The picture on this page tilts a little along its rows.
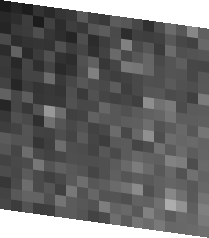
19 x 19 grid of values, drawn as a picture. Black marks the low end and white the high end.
Ninth with the lowest average: top left. Slope: up to the bottom right. Odd rows or columns: none. Mirror symmetry: none. Stripes: none. Grain: fine. Average level on the scale: 30%.
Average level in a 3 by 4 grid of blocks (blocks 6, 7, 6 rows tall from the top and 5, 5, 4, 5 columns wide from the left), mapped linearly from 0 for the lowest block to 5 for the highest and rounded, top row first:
0 1 3 3 | 2 2 3 4 | 2 3 4 5
